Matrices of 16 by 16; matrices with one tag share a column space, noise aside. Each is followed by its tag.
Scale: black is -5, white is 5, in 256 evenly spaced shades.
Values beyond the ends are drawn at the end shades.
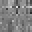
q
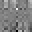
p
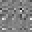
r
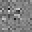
r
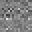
r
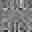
p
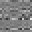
r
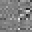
r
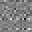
r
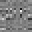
r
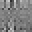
p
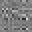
r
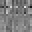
q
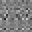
r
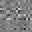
r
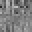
q
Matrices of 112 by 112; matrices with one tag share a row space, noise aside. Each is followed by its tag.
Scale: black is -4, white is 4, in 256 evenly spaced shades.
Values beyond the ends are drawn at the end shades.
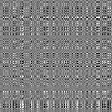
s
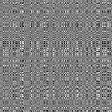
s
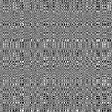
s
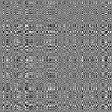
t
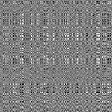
s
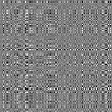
t
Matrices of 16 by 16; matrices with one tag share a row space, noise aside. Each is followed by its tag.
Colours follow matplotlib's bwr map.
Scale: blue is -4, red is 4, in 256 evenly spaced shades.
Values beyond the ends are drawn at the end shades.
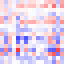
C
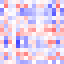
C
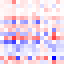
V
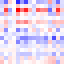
C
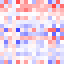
C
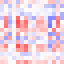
C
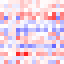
C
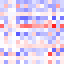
C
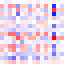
V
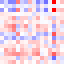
V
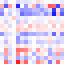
C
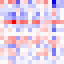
V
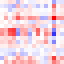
V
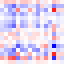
V
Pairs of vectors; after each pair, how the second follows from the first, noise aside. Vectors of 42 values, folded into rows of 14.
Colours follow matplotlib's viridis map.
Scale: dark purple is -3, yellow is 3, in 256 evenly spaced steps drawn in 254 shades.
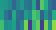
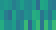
shrunk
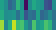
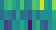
reversed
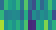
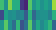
reversed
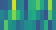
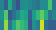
reversed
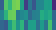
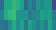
shrunk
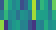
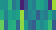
reversed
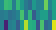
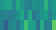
shrunk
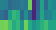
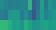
shrunk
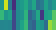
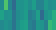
shrunk
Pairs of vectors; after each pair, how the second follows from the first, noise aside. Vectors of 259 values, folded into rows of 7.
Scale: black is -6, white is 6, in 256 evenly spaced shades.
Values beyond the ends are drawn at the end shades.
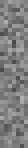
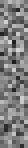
scaled up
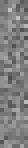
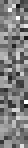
scaled up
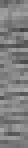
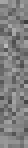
shuffled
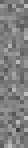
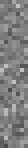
shuffled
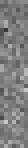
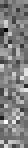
scaled up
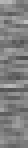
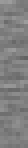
shrunk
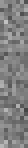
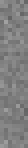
shrunk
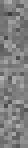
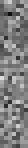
scaled up
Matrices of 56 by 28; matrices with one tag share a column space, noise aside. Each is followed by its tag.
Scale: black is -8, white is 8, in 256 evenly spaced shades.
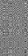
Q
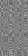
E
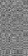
E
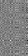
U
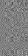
E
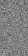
E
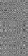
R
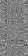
U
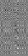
R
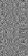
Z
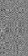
R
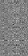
U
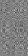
R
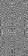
Q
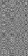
E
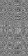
R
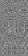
R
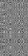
Z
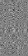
R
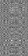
U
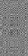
Q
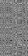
U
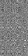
U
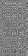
Q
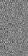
Z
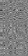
R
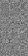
Z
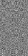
E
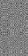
Q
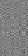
Q
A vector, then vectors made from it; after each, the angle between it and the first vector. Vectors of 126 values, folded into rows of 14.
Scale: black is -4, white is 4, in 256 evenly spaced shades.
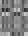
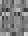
nearly parallel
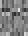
nearly parallel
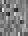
partly opposed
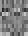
nearly parallel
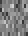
partly opposed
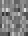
nearly opposite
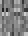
nearly parallel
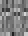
nearly parallel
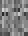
nearly opposite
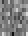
partly aligned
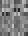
nearly opposite
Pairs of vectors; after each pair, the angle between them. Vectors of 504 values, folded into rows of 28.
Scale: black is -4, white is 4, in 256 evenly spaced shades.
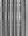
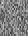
orthogonal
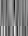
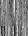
nearly opposite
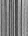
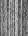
nearly opposite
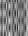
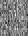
partly opposed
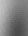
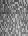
partly opposed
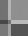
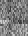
partly opposed
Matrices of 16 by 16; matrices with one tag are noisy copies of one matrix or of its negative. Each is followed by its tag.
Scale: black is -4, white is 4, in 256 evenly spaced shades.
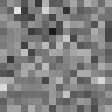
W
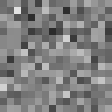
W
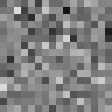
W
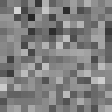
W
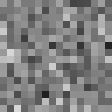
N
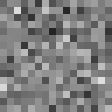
W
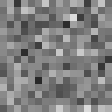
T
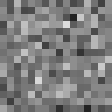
T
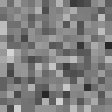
N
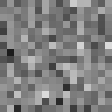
N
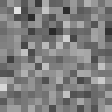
W
